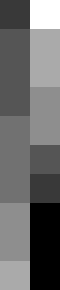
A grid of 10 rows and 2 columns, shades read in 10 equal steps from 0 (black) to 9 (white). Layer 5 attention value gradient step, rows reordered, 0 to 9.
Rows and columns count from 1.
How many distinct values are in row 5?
2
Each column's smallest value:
2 0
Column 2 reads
9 6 6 5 5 3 2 0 0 0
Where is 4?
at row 5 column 1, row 6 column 1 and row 7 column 1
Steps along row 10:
down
